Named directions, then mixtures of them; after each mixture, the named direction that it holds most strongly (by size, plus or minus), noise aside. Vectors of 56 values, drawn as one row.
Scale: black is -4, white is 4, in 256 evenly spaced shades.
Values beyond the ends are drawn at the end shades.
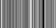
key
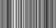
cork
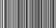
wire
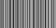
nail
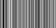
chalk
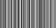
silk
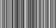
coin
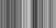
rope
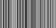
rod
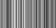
cork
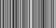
key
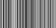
rod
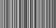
nail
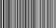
rod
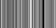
key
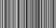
wire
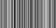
cork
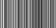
wire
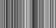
rope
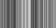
rope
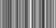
key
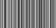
silk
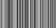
chalk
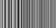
silk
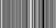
key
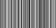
silk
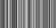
rod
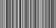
silk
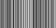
nail
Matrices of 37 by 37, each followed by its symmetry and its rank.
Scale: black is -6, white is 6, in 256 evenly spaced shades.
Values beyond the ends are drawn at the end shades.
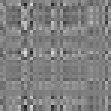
neither, rank two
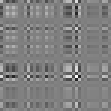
symmetric, rank one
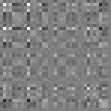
symmetric, rank three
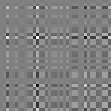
symmetric, rank one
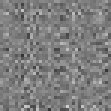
neither, rank five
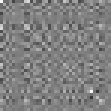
symmetric, rank three
